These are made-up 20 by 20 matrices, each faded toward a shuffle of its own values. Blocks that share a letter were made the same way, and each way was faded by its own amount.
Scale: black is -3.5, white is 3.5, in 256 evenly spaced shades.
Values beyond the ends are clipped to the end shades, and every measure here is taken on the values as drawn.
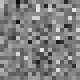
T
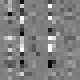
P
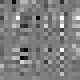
P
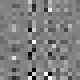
P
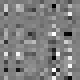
P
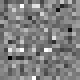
T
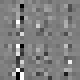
P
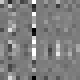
P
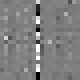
P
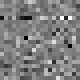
T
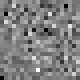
T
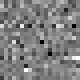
T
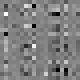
P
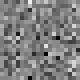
T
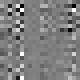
P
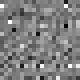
T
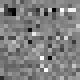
T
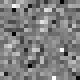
T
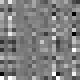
P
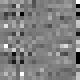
P
